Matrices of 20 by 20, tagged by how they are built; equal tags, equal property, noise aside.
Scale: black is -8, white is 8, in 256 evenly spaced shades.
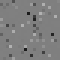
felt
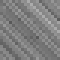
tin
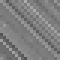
tin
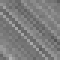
tin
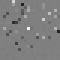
felt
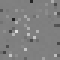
felt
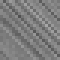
tin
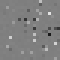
felt
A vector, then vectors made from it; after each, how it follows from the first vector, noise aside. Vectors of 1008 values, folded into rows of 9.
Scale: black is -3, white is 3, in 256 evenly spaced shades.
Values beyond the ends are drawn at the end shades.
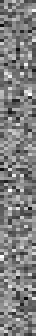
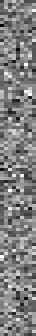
copied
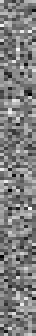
negated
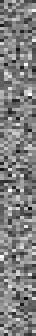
copied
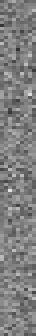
shrunk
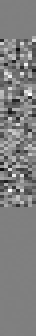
partly zeroed
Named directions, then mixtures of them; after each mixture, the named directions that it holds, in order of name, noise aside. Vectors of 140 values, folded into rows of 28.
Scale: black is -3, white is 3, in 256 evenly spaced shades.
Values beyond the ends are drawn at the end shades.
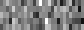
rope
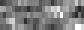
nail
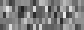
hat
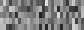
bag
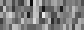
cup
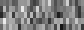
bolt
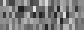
bag, hat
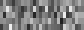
hat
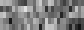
hat, nail, rope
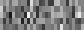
bolt, cup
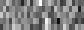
cup, rope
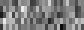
bolt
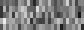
bolt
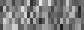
bolt, cup, rope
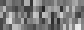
cup, nail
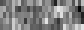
nail, rope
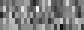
bolt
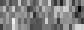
bolt, nail, rope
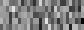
bag, rope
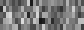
bolt, cup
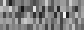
bag, hat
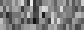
cup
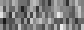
bolt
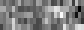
nail, rope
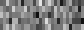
rope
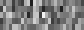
cup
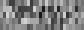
bag, cup, hat
